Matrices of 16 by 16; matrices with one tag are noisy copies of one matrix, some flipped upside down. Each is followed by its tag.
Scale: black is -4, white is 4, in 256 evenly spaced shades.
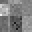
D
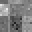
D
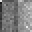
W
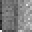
W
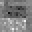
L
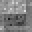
L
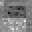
L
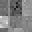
D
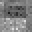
L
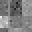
D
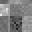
D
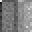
W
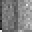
W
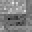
L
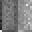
W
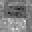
L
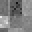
D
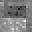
L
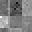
D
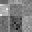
D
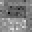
L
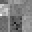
D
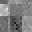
D
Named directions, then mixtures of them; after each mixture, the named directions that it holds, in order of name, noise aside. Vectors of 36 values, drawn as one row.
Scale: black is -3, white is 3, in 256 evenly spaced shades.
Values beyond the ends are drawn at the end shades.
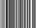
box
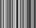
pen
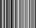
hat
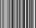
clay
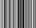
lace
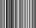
box, hat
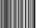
clay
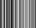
hat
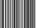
hat, lace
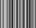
clay, pen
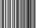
hat, pen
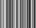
box, pen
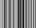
lace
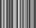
hat, pen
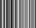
hat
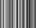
clay, pen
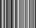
hat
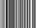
box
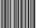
clay, hat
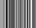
box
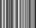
hat, pen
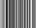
box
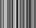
clay, pen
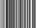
box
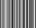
clay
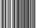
hat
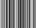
box, lace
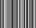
clay, lace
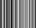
hat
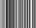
box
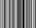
clay, lace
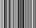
lace
